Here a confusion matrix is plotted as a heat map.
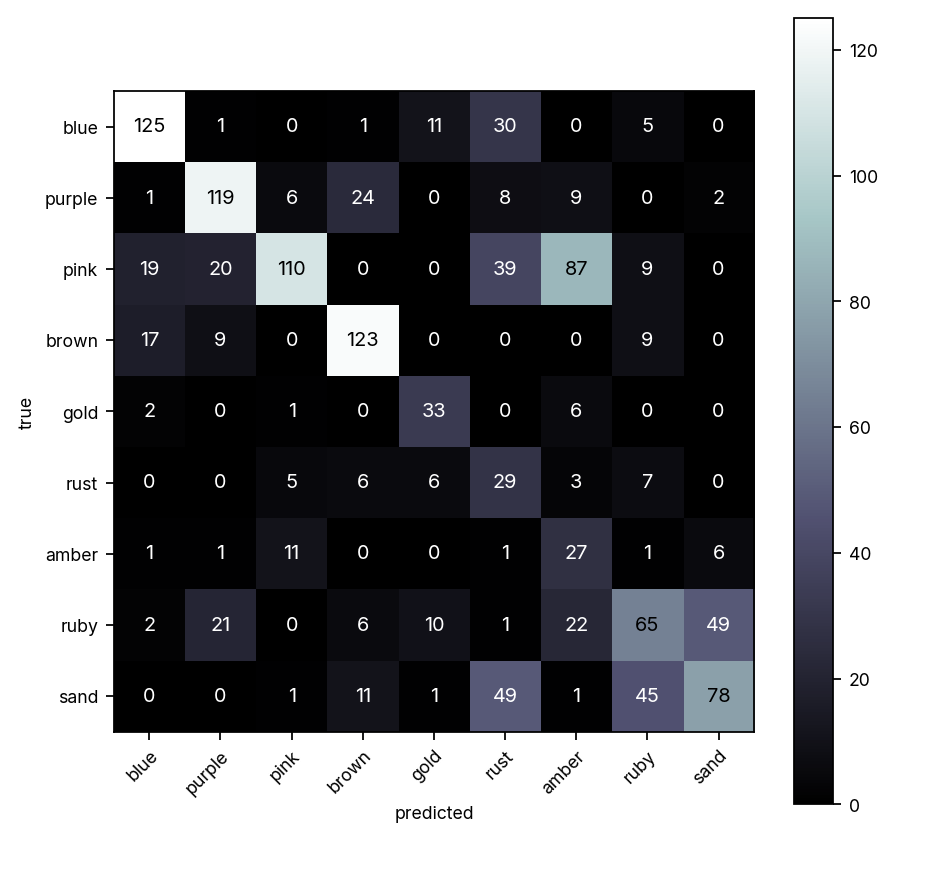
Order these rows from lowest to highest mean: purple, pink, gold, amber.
gold, amber, purple, pink
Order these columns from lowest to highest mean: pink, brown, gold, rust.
gold, pink, rust, brown
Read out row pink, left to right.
19 20 110 0 0 39 87 9 0
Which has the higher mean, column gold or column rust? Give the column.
rust
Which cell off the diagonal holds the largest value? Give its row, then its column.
pink, amber
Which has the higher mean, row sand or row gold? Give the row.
sand
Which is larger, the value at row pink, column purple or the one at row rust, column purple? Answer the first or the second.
the first
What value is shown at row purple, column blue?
1
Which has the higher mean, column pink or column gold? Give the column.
pink
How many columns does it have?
9
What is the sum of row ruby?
176
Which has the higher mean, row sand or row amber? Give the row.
sand
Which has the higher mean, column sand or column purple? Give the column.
purple
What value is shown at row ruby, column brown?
6
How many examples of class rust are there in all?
56
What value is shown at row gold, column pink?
1
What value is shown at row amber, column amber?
27
